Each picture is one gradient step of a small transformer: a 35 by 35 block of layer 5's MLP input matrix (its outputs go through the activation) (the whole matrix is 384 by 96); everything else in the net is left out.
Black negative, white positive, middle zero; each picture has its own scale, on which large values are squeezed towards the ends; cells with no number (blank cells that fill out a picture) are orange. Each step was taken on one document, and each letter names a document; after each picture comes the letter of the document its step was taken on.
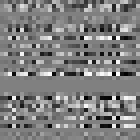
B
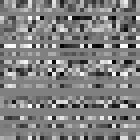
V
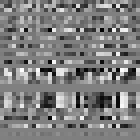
B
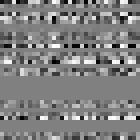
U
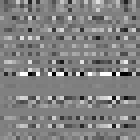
V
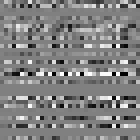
V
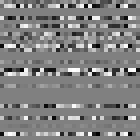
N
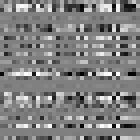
B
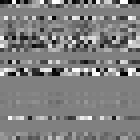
U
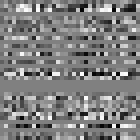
B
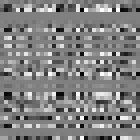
B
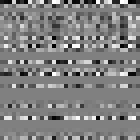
U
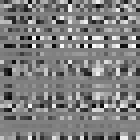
V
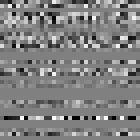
U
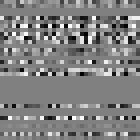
N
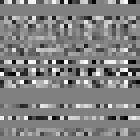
N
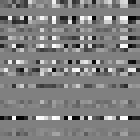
U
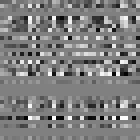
V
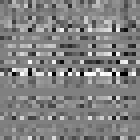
V
